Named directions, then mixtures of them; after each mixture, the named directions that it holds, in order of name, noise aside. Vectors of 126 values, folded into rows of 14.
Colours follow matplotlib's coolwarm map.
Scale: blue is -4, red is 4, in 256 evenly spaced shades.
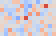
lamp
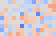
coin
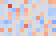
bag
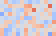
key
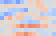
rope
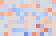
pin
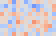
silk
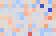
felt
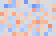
bag, silk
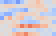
rope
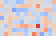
pin, rope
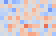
bag, felt, rope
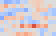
rope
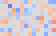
bag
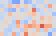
key, rope, silk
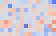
bag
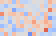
felt, pin, silk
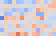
coin, rope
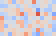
coin, pin, silk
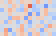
lamp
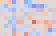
silk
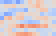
rope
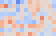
bag, rope, silk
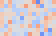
coin, felt, pin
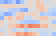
rope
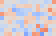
coin, pin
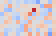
felt, key, lamp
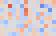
bag, felt, lamp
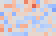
bag, coin, silk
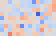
coin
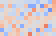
coin, felt, lamp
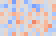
silk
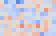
pin, rope
